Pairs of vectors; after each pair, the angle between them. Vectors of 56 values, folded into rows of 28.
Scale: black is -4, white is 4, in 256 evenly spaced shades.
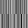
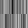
orthogonal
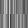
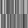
orthogonal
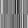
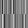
orthogonal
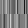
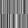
partly aligned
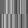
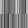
partly opposed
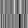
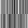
orthogonal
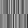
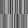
nearly opposite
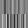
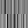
nearly parallel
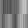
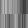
nearly opposite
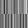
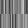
partly opposed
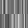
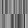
nearly opposite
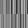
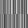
nearly opposite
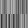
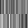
partly opposed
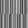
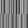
nearly opposite
